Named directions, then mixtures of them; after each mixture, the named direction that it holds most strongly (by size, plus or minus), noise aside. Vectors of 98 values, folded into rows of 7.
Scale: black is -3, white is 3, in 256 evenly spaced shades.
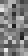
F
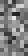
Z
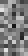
F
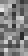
F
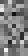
F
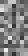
F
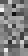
F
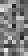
F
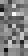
F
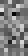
Z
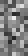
Z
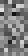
Z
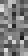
F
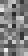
F
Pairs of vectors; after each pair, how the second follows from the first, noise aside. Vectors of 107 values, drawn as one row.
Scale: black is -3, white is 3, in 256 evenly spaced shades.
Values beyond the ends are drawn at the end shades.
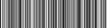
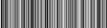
negated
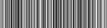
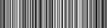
negated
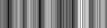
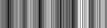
copied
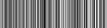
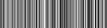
negated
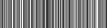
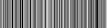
negated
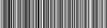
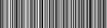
negated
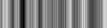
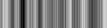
copied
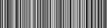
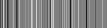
partly zeroed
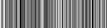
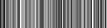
negated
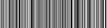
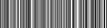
negated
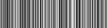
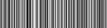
reversed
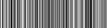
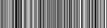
reversed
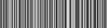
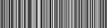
reversed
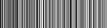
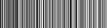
copied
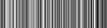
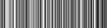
copied
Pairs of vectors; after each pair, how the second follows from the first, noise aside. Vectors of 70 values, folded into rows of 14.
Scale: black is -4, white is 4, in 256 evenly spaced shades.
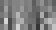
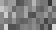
shuffled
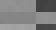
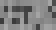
shuffled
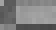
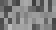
shuffled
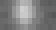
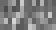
shuffled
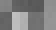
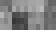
negated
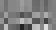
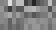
reversed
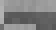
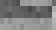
reversed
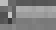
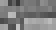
wrapped around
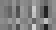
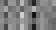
wrapped around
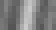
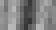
negated
